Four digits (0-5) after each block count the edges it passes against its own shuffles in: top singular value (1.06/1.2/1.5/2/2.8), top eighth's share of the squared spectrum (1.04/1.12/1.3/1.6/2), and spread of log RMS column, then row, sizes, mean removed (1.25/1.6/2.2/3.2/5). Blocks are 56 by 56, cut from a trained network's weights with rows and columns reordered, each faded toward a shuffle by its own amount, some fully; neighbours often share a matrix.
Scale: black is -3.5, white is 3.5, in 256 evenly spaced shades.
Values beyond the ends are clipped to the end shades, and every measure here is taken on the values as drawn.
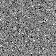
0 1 0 0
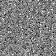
0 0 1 0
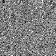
2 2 1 1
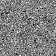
1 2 0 1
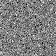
1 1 0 0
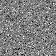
0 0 0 0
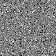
1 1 0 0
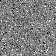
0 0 0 0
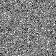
2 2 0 0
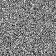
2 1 0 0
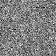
1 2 0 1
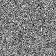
0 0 0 0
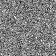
0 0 0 0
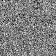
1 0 0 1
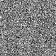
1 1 0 0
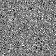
1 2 0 1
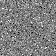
0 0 0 0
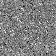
0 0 0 0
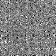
2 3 1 2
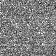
1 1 0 0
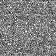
1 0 0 0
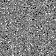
0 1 0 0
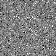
0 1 0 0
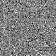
0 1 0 0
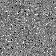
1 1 0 0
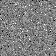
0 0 0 0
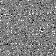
2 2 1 1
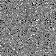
3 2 1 1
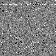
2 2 1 1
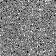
1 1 0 1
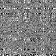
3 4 0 3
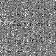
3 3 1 2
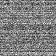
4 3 0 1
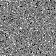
2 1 0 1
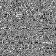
3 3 0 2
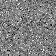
2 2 0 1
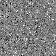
1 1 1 0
